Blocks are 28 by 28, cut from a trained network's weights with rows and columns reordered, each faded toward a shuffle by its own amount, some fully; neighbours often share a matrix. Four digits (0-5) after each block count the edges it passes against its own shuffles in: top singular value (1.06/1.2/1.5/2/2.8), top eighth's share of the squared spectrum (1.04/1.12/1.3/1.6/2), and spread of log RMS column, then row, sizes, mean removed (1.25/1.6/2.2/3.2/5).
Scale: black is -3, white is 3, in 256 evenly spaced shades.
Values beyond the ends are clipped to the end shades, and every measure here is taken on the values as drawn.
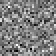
3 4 0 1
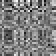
4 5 2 3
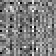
3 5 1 2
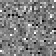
0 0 0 0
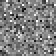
0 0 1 0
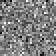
1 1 0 0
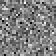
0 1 0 0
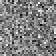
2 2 1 0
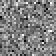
0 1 0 1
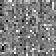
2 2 0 0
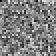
2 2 0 1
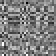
4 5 1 3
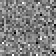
0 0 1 0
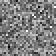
1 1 0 0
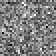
0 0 0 0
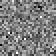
0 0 0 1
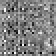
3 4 1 2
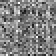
3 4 0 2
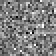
0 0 0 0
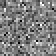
0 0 0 0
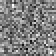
0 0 0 0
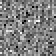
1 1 0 0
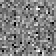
2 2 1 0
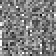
2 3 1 1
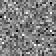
0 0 0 0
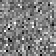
1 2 0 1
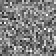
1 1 0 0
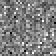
0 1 0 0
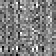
3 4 2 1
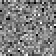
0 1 0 0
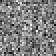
1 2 0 0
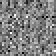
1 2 0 0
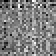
3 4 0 2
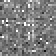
2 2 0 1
